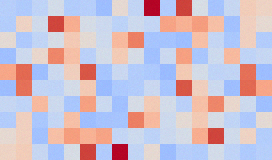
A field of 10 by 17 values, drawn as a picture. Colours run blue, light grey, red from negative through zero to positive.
The centre is the smoothest part. On average the colour sits 50% of the way up the scale. It looks the same turned upside down. No seam splits the table. The ninth with the lowest average is the centre. There is no overall slope.
